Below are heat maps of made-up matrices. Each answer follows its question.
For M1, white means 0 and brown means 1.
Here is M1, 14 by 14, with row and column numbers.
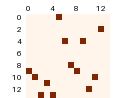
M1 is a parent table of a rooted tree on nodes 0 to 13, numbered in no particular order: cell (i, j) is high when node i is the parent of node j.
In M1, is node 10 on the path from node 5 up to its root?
no
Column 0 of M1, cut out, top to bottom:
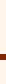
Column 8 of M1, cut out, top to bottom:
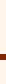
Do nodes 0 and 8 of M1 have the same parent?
yes
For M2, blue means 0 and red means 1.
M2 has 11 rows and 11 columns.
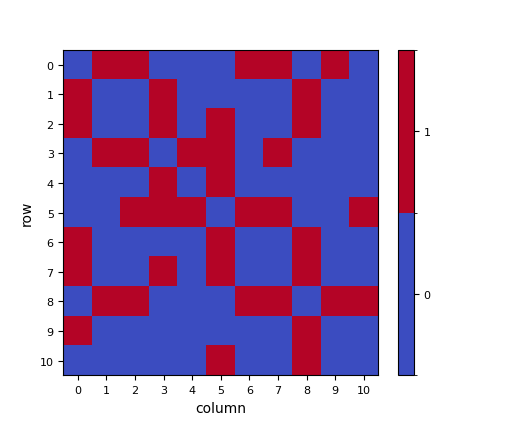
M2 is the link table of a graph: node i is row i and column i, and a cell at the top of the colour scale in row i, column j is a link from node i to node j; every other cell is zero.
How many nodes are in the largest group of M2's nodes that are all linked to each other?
3
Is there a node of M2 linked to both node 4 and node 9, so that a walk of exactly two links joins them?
no
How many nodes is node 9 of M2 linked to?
2
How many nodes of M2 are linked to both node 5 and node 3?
3
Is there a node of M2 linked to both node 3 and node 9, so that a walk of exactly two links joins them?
no
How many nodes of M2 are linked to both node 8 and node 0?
5
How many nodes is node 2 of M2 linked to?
4
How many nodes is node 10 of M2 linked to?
2
